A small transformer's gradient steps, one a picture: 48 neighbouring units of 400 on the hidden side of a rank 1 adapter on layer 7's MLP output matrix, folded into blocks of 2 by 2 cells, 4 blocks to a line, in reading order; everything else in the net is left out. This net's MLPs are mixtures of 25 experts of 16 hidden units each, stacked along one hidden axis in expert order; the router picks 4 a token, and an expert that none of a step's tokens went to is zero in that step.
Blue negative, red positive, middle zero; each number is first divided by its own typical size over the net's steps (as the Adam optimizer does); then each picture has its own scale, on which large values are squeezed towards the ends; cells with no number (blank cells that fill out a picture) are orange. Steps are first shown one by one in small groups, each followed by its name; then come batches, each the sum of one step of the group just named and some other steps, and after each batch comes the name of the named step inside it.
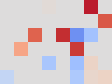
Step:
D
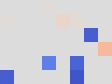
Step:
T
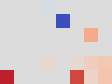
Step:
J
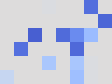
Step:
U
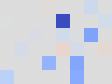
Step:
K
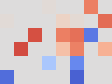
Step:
T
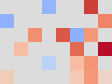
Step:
D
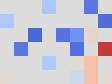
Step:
U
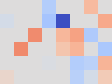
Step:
K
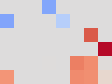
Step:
J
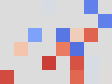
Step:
U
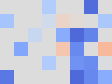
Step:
T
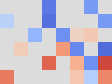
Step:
U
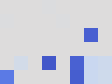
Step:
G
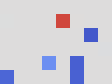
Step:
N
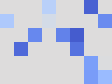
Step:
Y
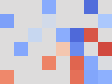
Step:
Y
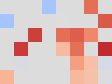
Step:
G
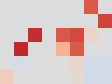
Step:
G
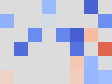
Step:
Y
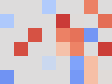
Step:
N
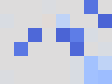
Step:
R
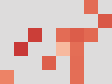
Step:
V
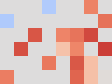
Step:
V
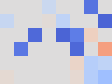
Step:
R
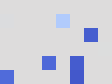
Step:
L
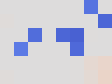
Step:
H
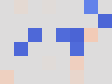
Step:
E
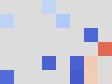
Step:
L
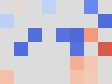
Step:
E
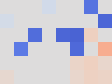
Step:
H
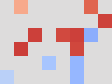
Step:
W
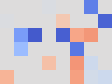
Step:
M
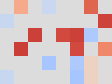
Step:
W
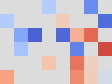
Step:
M
